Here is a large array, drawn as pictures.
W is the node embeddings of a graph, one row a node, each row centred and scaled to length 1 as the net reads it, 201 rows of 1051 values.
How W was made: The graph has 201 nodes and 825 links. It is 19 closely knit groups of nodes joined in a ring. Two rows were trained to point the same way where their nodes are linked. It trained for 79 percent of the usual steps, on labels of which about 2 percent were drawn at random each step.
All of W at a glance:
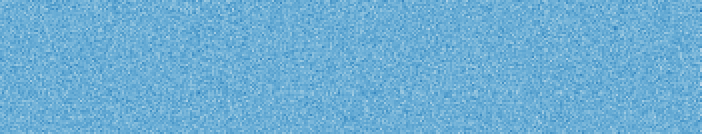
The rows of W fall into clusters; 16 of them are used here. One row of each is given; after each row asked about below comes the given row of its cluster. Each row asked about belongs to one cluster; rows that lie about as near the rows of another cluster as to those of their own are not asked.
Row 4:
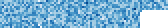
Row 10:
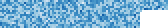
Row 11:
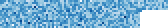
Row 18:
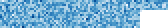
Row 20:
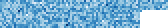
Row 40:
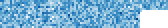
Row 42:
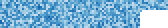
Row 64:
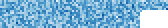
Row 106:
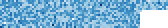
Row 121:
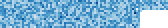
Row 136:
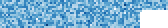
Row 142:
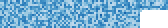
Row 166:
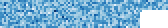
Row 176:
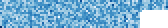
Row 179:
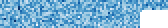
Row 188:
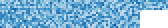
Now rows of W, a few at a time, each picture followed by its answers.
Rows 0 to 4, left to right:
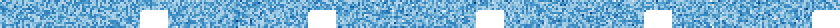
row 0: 121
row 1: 4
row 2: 121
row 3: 20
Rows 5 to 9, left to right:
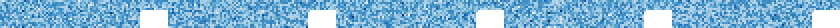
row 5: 18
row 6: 166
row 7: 179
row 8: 40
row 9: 10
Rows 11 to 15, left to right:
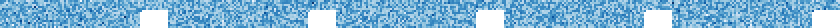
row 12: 166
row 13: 166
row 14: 42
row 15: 42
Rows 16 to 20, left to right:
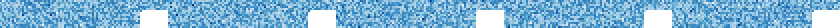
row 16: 20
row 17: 4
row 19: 121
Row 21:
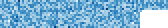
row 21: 179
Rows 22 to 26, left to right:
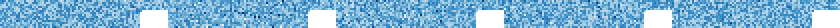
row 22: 11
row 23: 136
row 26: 42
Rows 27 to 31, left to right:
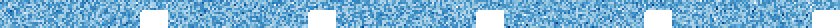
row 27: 18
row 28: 20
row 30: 179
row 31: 10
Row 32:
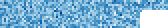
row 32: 166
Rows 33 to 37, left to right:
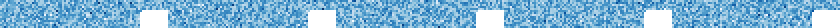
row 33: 11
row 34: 18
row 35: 136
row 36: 166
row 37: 4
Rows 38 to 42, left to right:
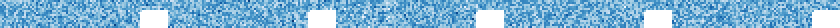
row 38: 121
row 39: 176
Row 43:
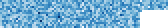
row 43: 176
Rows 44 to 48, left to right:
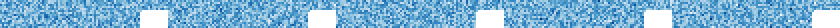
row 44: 64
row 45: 18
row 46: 176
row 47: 136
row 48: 64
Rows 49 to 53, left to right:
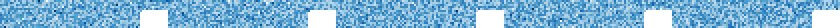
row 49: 188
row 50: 11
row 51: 142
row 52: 179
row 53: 136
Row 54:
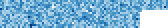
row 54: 176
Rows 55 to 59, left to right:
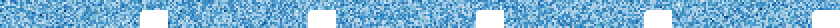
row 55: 176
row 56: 40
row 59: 4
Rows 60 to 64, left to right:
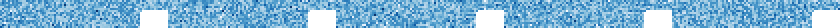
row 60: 106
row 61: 40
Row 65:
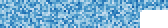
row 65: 179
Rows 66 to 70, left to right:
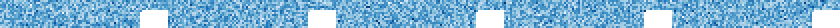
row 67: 142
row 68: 176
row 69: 42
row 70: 142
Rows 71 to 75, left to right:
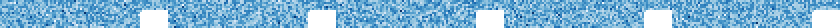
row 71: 136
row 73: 166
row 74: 179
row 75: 179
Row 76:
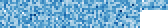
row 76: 142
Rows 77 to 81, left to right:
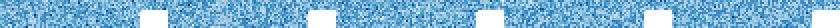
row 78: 40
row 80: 121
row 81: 121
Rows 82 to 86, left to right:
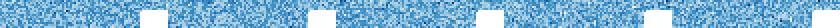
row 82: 136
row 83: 40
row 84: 188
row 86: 121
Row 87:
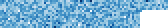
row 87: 11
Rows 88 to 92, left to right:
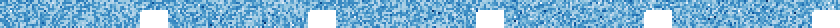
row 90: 106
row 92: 136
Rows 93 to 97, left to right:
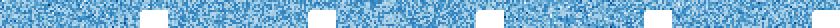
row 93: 176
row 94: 179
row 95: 40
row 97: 4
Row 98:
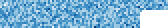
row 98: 4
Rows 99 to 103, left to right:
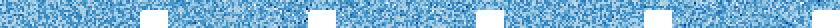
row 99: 64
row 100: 106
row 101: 106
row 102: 142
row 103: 121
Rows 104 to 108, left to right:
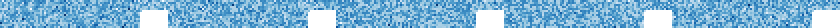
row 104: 40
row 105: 18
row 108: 121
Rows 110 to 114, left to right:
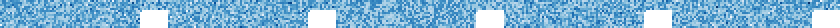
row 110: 106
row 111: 166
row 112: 40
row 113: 20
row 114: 166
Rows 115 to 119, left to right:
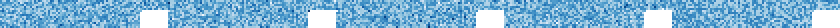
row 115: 10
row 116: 42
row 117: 42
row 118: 176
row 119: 188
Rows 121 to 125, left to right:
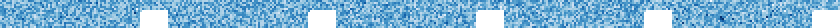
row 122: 4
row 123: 18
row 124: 106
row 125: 42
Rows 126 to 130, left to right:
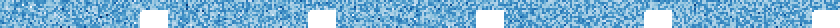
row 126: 40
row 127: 179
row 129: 188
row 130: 20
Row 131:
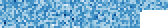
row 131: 106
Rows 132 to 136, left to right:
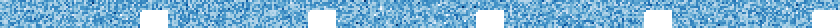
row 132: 166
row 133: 179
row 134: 10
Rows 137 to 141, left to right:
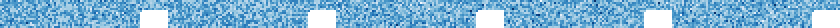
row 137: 106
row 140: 136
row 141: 4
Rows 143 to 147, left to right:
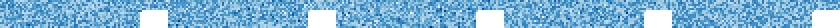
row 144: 106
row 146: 136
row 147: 188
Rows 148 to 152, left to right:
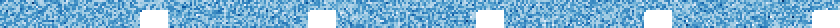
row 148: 11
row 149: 121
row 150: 20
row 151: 4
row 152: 20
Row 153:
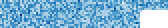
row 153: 179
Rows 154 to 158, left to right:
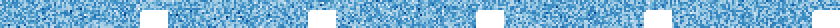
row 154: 106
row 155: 188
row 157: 176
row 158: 64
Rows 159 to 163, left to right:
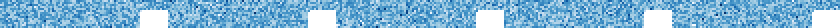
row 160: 20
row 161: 106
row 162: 40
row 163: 10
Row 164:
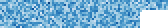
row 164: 18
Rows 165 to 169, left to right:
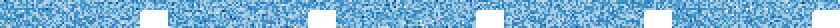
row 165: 188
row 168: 166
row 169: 188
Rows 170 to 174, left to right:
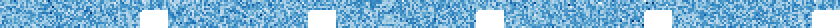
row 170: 176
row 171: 4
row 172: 40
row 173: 64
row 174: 176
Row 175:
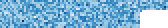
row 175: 20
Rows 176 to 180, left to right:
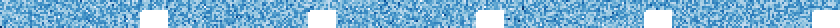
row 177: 11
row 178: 176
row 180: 142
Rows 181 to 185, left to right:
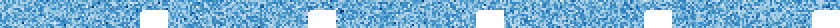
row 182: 20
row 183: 42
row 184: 64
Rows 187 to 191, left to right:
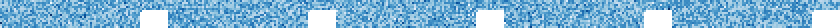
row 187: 4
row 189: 166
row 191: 106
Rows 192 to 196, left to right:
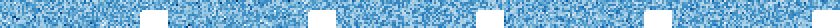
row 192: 20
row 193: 10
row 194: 136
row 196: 142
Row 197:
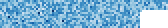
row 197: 18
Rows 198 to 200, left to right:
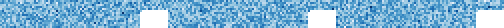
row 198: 11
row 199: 20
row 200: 142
